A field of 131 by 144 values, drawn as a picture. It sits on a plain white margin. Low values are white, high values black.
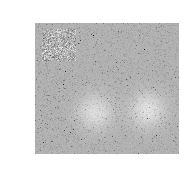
Mirror symmetry: none. Dips: two. Roughest part: top left. Odd rows or columns: none. Average level on the scale: 30%. Odd patch: rougher, in the top left.
